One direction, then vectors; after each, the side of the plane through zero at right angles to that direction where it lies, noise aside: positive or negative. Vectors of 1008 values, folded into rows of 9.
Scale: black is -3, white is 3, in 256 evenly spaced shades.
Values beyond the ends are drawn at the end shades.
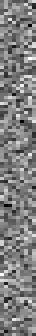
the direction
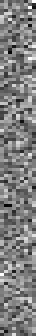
positive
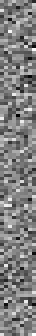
negative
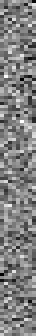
negative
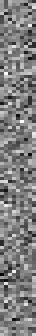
negative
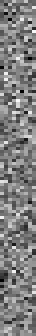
negative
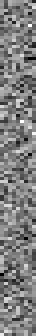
negative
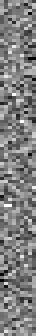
negative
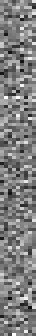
positive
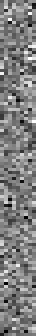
positive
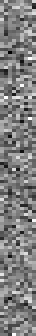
positive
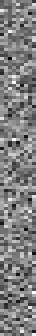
negative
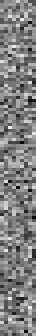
negative
